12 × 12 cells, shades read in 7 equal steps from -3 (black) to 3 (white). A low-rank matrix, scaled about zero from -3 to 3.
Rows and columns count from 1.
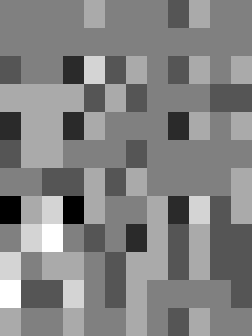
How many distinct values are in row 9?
6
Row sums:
1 0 0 1 -1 0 0 -1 1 3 2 3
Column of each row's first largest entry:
5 1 5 1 2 2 5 3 3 1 1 1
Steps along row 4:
same same same down up down up same same down same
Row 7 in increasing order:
-1 -1 -1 0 0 0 0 0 0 1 1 1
